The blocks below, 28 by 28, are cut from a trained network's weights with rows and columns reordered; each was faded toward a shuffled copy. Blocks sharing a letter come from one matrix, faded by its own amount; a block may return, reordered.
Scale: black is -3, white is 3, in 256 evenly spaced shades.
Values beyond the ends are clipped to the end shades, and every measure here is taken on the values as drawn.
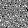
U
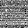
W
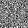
U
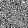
U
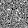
U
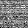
W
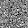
U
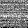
W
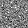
U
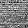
W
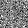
U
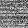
W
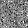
U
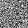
U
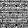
W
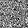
U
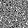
U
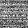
W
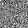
U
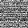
W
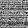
W
